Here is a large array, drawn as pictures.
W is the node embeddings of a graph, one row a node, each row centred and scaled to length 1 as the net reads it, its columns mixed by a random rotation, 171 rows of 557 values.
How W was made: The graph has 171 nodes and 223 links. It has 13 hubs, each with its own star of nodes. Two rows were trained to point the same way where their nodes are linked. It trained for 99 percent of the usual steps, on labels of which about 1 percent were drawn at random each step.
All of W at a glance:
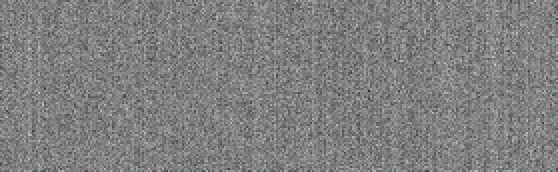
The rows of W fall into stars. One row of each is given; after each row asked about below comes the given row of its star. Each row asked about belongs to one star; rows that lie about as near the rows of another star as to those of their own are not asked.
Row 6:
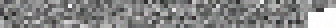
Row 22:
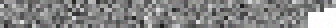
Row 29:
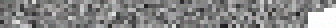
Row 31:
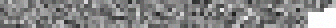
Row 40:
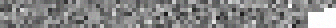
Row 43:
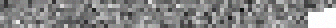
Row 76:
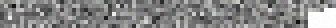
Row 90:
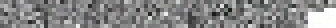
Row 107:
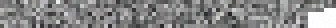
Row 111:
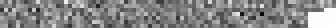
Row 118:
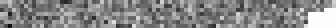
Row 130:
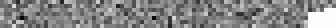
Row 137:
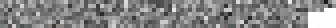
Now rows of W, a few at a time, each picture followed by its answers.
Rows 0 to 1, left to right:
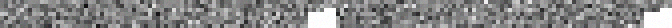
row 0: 118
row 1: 6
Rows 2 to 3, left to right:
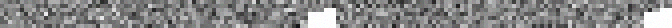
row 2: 130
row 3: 22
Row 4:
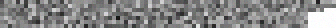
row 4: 130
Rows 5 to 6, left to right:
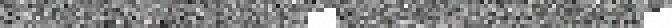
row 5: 43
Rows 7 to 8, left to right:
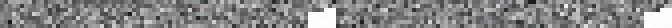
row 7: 40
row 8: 31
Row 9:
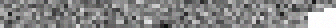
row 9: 22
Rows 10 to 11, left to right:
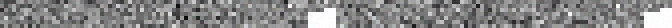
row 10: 40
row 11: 107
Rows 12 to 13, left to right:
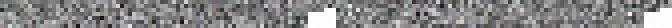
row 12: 76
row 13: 118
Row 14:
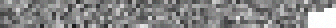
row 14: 31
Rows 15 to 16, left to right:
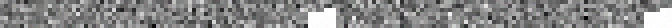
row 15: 111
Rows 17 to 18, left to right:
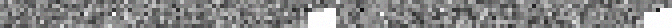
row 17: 118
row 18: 137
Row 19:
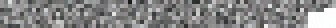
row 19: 31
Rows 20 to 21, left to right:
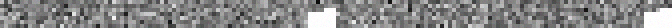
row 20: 130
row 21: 43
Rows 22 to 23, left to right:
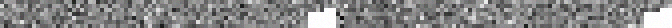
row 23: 6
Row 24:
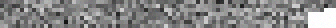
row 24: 107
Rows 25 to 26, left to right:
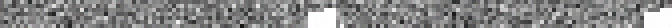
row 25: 43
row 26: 107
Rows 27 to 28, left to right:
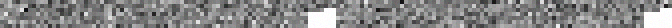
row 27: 118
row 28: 76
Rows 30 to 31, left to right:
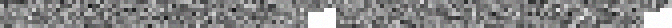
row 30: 111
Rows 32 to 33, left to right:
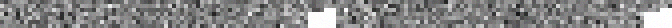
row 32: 90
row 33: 90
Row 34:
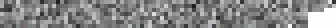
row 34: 40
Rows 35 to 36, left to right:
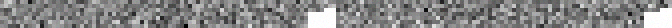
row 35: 31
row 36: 29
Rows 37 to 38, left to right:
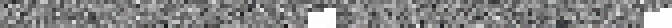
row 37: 118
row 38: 111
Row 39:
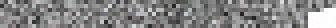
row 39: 111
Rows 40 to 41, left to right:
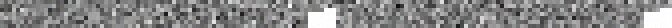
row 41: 130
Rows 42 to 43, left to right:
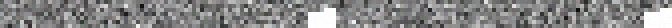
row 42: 22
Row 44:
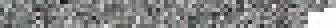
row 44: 6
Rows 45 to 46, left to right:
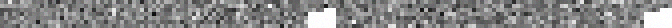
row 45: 31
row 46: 43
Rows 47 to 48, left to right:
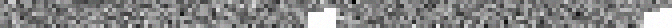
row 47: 130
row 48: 130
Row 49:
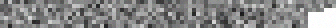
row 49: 111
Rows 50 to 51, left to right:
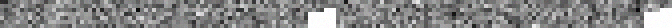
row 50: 43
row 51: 107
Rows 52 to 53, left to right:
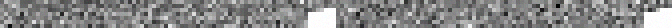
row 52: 118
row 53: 118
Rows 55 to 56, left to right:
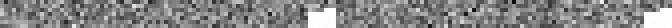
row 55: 29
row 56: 43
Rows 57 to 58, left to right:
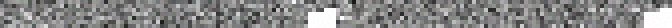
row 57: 43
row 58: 130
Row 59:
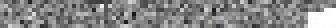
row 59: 90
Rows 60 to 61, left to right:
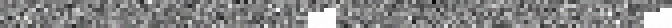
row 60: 31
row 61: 22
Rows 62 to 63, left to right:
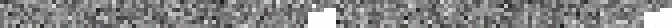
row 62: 29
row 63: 111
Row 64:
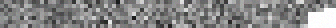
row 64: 22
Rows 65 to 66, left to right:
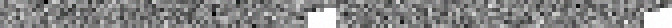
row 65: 90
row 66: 107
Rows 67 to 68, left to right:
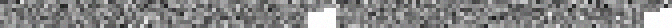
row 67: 130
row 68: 76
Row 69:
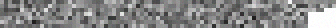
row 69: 111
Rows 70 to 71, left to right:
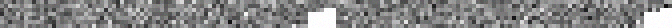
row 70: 6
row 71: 137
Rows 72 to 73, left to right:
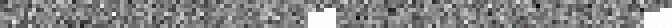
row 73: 118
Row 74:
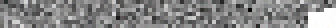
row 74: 29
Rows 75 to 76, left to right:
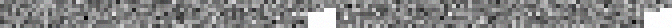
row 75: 40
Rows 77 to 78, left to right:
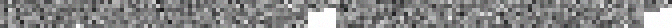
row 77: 90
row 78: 40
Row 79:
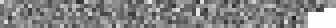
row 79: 31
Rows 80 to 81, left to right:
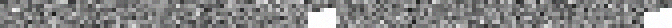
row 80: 43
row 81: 76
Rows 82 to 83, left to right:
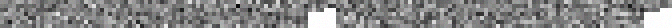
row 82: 76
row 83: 118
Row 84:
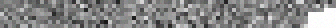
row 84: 22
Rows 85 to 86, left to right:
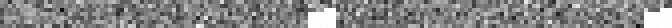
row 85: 137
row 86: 40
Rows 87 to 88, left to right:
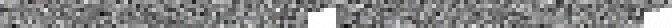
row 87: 31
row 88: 118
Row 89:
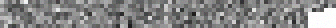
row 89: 107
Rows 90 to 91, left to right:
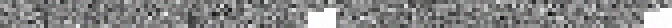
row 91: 90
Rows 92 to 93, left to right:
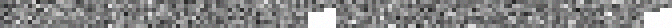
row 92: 43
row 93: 43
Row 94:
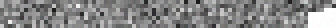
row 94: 118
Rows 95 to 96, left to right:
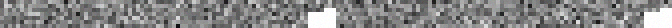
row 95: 6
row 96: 22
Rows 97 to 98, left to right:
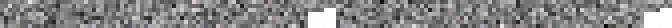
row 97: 6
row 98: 90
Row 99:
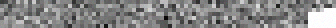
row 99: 43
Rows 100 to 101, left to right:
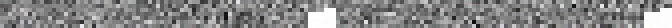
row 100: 40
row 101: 76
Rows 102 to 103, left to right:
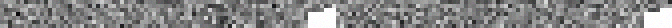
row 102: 111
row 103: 107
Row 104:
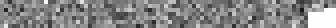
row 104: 107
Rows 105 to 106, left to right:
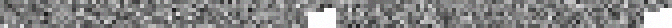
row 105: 29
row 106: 40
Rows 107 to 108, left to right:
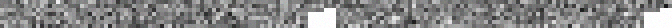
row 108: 76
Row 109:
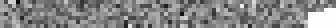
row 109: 130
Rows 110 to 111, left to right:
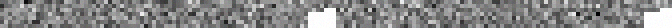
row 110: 111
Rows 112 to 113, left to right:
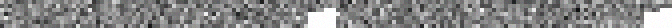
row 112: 130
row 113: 43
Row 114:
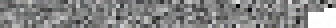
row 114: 76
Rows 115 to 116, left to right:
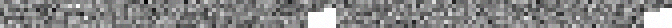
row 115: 6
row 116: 76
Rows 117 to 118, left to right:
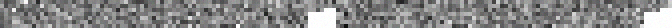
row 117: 29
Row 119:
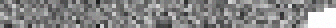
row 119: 22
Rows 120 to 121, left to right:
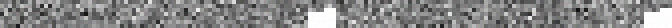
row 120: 6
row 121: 43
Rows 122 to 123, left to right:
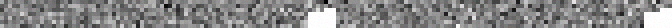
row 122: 137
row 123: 76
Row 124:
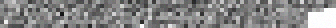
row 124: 31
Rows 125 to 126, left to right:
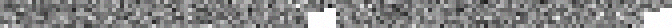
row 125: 76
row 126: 90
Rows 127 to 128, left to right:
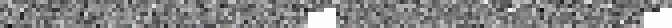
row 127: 118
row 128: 6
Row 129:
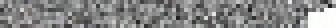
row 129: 137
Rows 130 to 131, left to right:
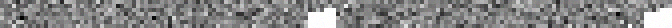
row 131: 6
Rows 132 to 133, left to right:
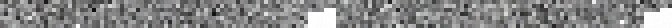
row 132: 90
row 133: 43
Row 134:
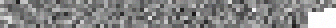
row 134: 130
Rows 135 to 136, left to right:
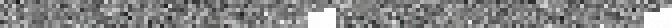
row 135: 130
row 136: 31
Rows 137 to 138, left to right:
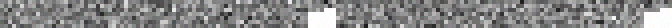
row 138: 22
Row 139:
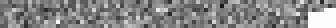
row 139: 76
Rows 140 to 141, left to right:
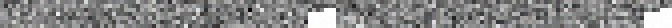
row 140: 43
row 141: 29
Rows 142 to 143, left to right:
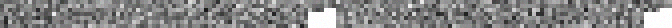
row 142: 6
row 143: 111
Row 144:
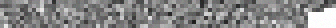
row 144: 107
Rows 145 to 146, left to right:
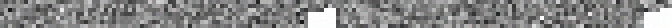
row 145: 6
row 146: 137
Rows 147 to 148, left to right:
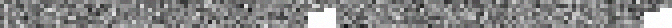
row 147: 29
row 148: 118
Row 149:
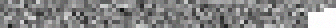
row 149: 111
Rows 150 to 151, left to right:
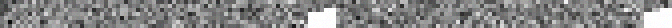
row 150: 43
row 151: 130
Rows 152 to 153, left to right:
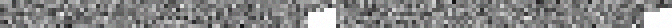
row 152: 137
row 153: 29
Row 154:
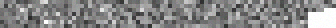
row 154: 137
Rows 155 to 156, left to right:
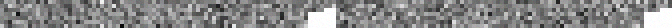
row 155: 22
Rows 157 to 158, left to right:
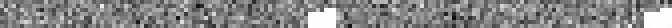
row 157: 137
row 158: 107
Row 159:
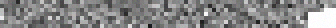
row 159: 130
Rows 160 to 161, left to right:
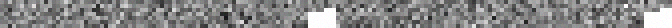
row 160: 111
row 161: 40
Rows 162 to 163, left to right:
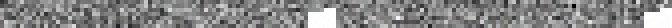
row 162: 107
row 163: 76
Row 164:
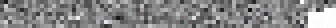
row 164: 29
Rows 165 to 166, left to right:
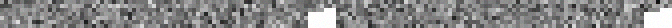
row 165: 111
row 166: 76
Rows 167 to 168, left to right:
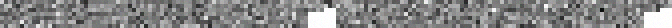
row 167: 137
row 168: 31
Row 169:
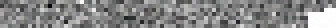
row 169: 107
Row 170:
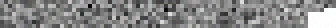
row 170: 111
